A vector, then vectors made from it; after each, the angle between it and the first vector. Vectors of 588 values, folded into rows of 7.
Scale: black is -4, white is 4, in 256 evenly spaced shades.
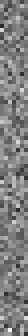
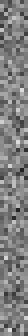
nearly parallel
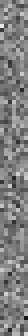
nearly opposite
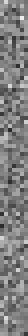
orthogonal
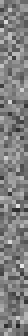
partly aligned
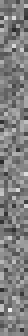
orthogonal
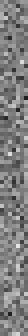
partly opposed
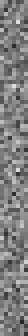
partly aligned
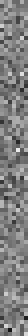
nearly opposite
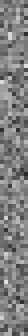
partly aligned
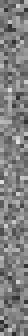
partly aligned
